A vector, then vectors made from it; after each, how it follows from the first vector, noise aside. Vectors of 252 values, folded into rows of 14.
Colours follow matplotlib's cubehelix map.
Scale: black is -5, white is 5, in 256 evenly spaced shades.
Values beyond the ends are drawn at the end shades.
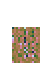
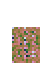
sign-scrambled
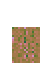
shrunk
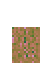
shrunk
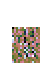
scaled up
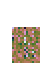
negated
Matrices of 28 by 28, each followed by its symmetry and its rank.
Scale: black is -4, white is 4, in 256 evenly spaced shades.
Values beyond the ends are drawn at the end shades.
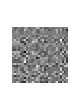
neither, rank five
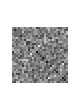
symmetric, full rank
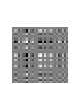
symmetric, rank one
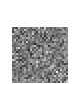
symmetric, full rank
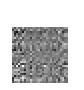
neither, rank five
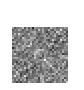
symmetric, full rank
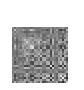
symmetric, rank three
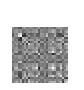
symmetric, rank three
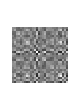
symmetric, rank three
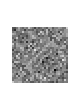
symmetric, full rank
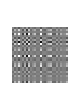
symmetric, rank one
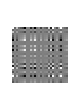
symmetric, rank one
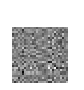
neither, rank five
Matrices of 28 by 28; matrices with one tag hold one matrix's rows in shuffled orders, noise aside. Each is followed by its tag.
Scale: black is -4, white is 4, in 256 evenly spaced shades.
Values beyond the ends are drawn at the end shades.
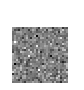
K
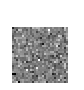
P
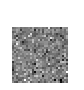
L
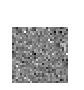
L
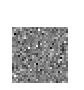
K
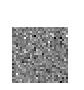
L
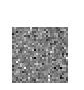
L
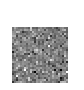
L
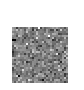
P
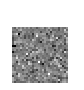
P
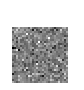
P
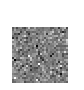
K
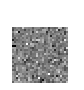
P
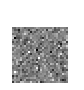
K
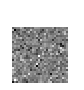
K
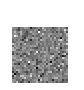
K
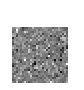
L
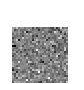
P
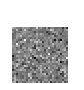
L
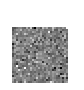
L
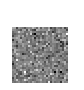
L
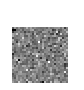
P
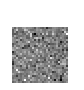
L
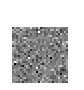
K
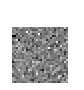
P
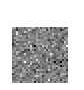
L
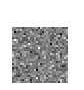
K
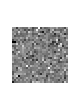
P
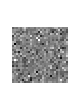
K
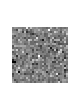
P
